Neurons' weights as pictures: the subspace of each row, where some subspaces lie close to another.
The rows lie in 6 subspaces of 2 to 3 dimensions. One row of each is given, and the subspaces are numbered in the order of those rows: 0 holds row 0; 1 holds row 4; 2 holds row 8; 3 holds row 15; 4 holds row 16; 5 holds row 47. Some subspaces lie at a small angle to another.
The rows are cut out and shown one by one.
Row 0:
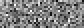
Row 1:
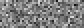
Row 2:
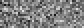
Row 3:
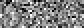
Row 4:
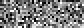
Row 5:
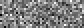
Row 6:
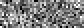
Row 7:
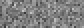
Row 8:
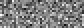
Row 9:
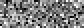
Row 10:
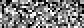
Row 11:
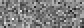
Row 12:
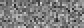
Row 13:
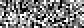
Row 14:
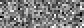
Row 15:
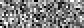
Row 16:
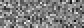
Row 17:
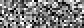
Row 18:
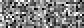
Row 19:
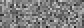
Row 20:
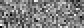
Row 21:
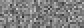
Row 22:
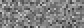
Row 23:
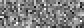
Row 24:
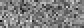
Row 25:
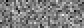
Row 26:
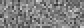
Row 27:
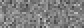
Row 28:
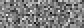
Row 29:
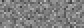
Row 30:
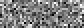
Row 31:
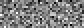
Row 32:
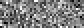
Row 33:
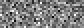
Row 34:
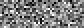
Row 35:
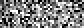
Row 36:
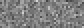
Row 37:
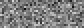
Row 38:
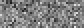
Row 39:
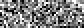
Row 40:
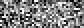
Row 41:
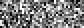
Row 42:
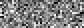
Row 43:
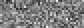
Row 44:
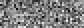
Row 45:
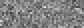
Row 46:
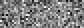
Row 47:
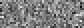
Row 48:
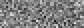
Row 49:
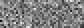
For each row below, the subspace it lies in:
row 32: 3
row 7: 1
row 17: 2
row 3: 4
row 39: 4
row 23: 5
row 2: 4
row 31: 2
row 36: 5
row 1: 0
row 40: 0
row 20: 3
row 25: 0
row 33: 1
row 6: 3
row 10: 4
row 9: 0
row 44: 1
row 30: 4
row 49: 2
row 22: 4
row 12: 1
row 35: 0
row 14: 5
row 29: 4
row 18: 1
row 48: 0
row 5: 2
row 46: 0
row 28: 0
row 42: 5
